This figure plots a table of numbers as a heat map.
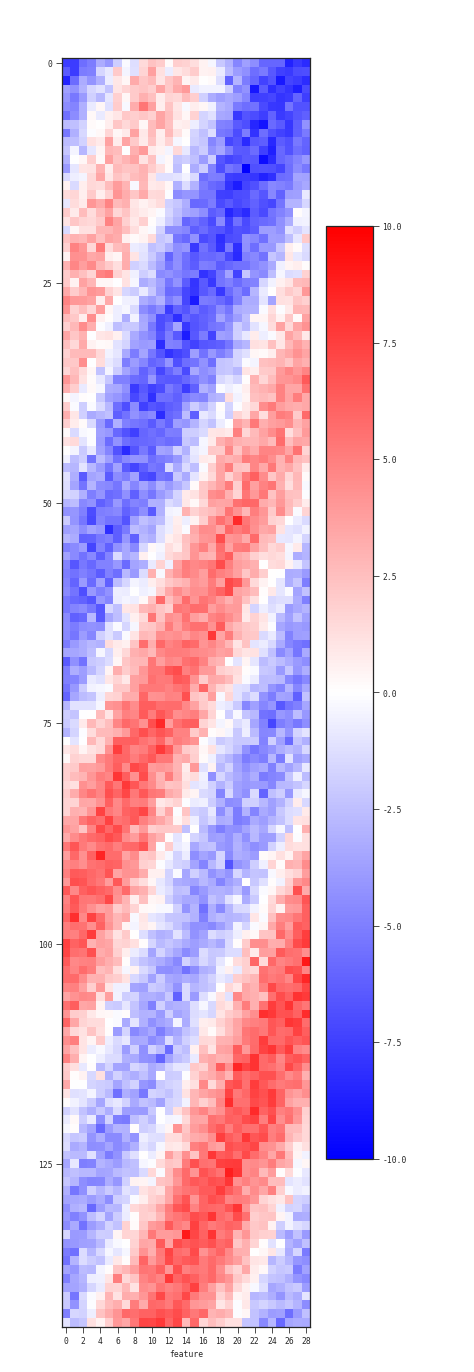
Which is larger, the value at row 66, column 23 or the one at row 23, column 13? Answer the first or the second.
the first
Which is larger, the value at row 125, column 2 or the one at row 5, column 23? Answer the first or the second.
the first
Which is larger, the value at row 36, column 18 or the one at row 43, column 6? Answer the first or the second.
the first
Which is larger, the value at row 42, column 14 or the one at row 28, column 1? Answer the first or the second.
the second
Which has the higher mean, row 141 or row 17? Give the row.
141
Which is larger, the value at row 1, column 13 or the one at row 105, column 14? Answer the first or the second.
the first
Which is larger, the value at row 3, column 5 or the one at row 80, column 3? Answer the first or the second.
the second
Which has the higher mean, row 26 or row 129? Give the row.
129
